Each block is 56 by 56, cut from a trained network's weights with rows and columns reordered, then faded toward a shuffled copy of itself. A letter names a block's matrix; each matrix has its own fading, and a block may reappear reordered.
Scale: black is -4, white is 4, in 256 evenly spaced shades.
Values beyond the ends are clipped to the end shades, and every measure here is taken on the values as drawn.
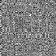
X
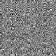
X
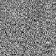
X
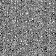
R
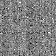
R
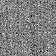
R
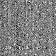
R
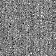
R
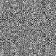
X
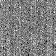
R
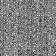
R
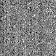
R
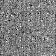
R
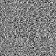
X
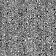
R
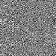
X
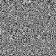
X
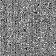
R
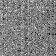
R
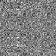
X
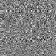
X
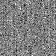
R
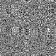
X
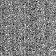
R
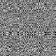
X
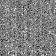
R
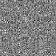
X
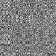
X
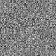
X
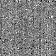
R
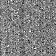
R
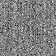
R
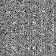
R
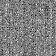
R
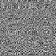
X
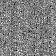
R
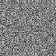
X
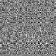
X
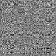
X
